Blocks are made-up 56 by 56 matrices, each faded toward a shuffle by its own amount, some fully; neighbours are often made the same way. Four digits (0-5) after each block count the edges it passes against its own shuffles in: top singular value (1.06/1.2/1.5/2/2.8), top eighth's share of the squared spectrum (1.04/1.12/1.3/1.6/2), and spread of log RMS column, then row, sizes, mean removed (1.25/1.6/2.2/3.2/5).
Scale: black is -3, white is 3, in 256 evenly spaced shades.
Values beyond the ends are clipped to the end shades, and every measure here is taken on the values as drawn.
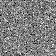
0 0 0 0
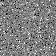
0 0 0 0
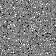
1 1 0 0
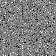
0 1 0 0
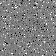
2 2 0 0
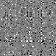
4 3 2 2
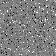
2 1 0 0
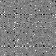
4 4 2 2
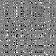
4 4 2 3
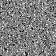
1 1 0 0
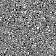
2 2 0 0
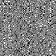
3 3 2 1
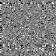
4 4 2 2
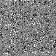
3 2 1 0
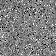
0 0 0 0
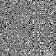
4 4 2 2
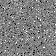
0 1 0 0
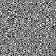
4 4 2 2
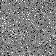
0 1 0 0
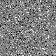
0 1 0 0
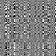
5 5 4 3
